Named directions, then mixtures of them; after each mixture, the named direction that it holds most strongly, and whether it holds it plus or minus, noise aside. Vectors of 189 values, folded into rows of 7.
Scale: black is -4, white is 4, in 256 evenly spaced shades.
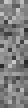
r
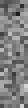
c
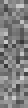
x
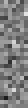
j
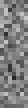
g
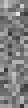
c, minus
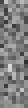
g, minus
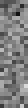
c, plus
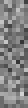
x, plus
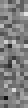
j, plus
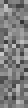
x, minus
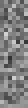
j, plus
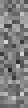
g, plus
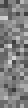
j, minus
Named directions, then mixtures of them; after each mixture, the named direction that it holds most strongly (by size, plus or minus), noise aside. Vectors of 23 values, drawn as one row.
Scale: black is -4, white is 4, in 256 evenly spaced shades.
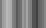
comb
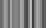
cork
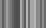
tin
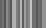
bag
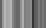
comb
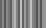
bag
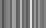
bag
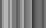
comb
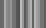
cork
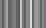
tin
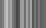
comb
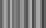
cork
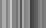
comb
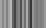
bag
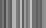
bag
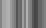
comb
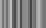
bag
